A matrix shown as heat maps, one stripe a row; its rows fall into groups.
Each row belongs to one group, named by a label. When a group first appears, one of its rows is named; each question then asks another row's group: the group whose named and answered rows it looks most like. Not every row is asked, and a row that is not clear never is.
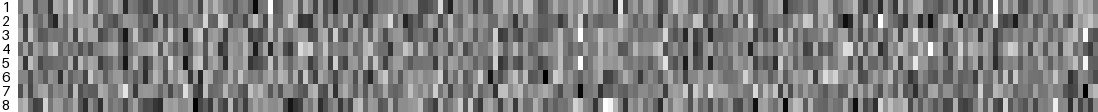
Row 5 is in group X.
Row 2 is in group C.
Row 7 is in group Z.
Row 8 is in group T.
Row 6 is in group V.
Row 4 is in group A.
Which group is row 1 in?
V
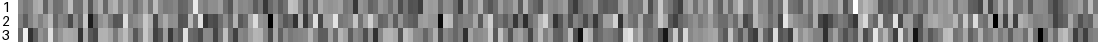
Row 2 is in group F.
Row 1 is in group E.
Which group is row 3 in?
Z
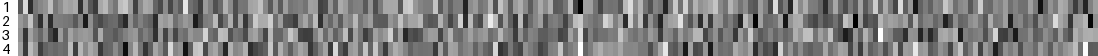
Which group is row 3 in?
C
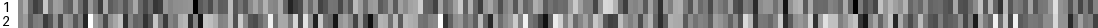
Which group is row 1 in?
T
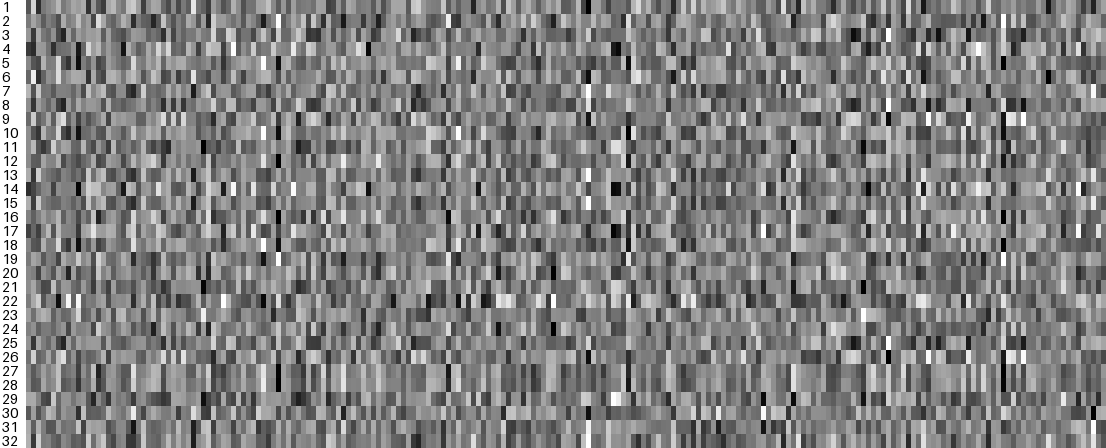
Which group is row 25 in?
C
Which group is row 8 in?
C
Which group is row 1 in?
Z
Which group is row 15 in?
X
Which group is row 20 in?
V
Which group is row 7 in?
X
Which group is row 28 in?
F
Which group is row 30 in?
Z
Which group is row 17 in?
E
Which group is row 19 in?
V
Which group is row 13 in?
X
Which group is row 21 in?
T
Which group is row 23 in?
E
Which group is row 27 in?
F
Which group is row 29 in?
T
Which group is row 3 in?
C
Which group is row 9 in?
A
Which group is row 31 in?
X
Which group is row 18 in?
F
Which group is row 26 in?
A
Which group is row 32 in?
X
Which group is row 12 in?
F
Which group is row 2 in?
V
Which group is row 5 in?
F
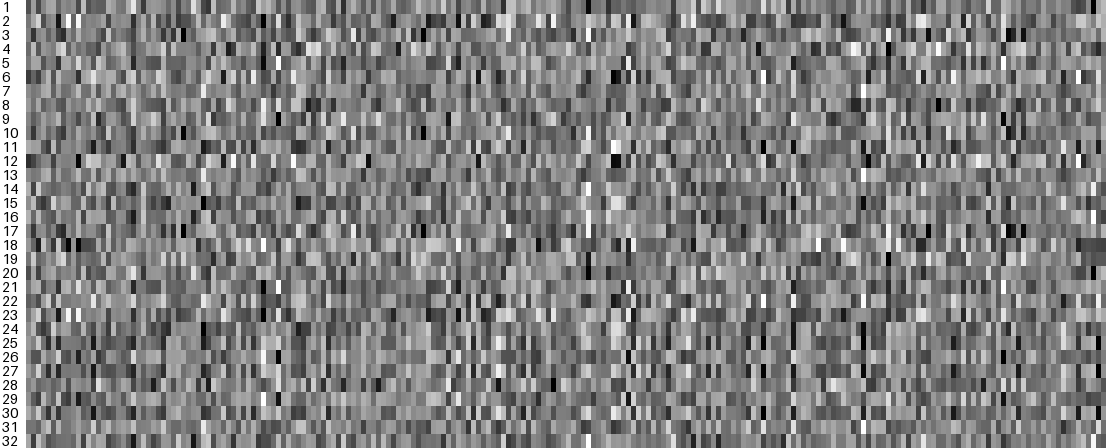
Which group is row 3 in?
C
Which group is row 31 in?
E
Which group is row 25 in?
T
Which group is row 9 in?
F
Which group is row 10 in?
C
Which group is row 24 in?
T
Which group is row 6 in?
E
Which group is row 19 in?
A
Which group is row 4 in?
A
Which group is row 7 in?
E
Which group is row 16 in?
X
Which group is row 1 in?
Z
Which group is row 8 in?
C
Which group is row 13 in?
E
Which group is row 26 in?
F
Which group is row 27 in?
T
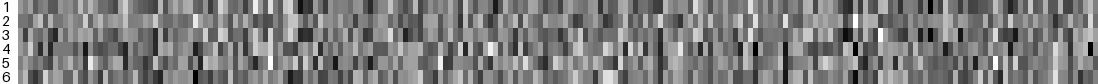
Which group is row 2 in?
E
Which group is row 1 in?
C
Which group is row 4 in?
T
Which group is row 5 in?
V
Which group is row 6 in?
T
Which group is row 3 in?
C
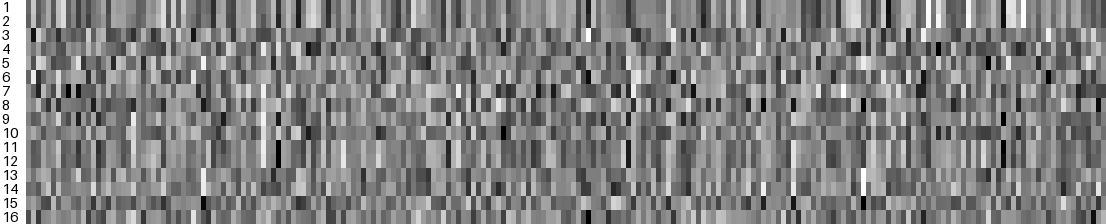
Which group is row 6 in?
Z
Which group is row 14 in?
E
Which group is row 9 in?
F
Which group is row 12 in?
F
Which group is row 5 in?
E
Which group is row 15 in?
T
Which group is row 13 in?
E
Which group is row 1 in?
A
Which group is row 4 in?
C
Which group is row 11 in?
F
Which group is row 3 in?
X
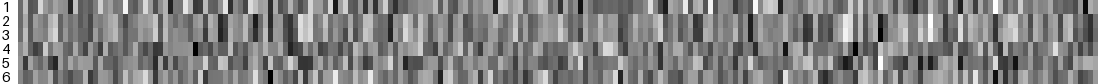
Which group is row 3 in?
A
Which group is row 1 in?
Z
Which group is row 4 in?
T
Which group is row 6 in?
F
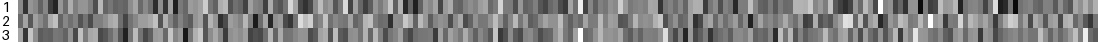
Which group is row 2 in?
A
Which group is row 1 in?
C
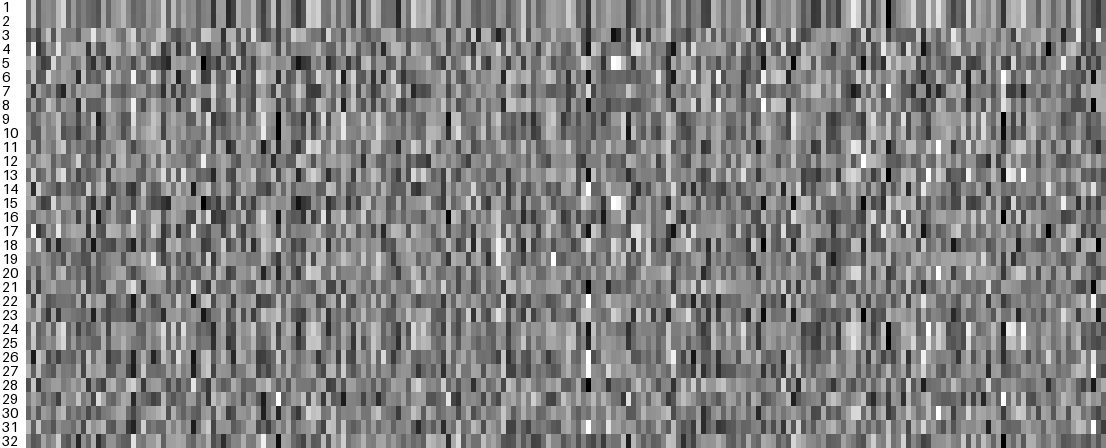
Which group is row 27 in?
X
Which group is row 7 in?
C
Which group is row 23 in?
T
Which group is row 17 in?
Z
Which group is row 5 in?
T
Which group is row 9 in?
F
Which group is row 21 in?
Z
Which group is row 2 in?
A
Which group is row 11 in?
A
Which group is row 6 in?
Z
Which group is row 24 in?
A
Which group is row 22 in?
X
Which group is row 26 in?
X
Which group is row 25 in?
A
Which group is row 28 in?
Z
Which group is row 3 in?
E
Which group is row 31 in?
X
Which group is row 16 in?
F
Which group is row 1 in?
A
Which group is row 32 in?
F
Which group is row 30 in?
A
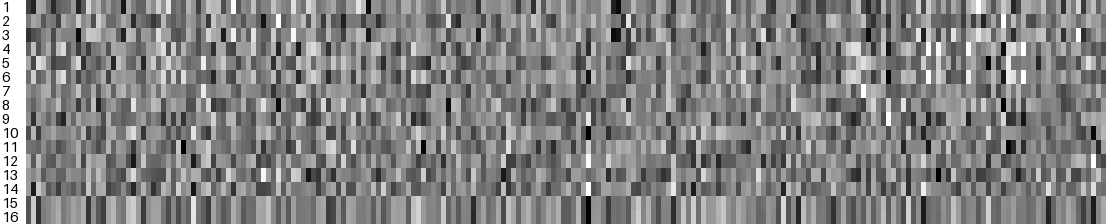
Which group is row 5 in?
E
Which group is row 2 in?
V
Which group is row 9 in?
C
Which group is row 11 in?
C
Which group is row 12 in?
X
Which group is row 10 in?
Z
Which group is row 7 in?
E
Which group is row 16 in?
Z
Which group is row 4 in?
A
